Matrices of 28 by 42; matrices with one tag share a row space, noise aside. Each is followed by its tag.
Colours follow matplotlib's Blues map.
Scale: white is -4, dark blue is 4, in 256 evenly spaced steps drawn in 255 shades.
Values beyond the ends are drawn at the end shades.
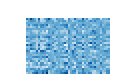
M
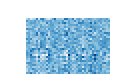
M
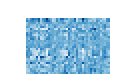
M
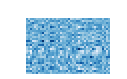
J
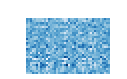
M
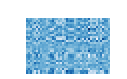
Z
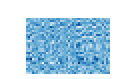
J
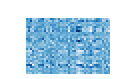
J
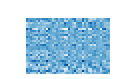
M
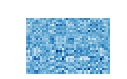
Z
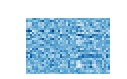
J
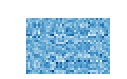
Z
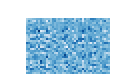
M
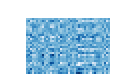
J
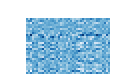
J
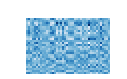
Z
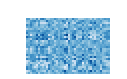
M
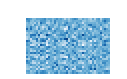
M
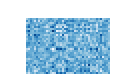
Z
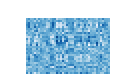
Z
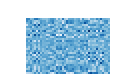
Z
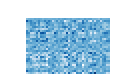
M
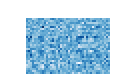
J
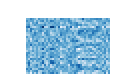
J
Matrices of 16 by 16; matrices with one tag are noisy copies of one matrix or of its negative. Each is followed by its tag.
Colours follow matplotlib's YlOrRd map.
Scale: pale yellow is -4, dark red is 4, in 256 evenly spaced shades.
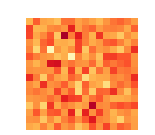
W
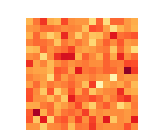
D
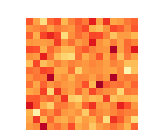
D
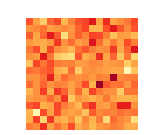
D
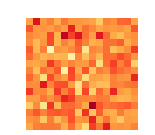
W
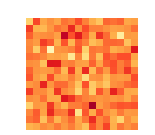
W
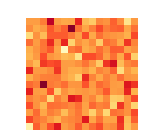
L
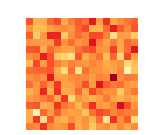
D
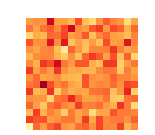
L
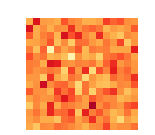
W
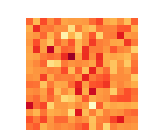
W
